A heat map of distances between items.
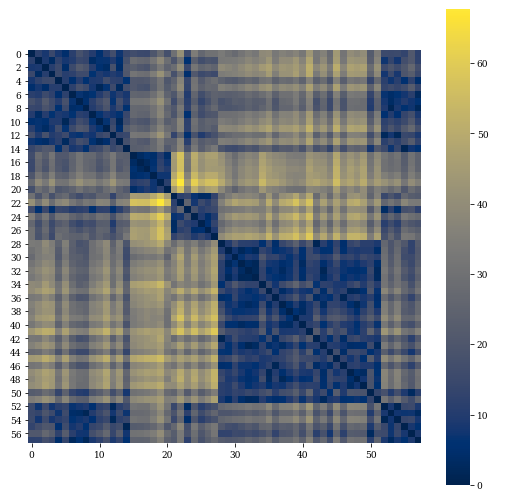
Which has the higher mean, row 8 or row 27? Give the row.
27
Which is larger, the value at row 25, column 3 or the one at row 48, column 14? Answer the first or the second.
the second
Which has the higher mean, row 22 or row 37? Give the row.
22
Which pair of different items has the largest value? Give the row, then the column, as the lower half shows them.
22, 19
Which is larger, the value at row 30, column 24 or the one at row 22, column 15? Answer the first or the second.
the second
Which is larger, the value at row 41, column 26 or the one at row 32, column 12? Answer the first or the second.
the first
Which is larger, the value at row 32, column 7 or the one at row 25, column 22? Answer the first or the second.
the first
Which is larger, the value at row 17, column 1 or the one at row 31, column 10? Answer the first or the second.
the second
